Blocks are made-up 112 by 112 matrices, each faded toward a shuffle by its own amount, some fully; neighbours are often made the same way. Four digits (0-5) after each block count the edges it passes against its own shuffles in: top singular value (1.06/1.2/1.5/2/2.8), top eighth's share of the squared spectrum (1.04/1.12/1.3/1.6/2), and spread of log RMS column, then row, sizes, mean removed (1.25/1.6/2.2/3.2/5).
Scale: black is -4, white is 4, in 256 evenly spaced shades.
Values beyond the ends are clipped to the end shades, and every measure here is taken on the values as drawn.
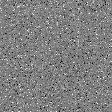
3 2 0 0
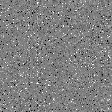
3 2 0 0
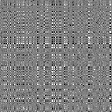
5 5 4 4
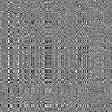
5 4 4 3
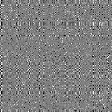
5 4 3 3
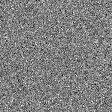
1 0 0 0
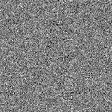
3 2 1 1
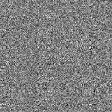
4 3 2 2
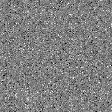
4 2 1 1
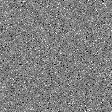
3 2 0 0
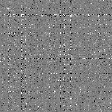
3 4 3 3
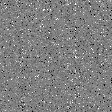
1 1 1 1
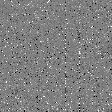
2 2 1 1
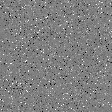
0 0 0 0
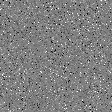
0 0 0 0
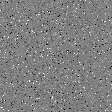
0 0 0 0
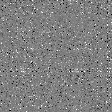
2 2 2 1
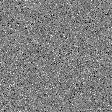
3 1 0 0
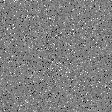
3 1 0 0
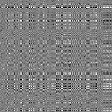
5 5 4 4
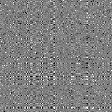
5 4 3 3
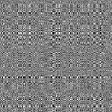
5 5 4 4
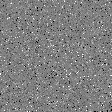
0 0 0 0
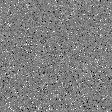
0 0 0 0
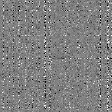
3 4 4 3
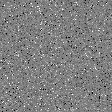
0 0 1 0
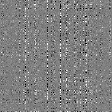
3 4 4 3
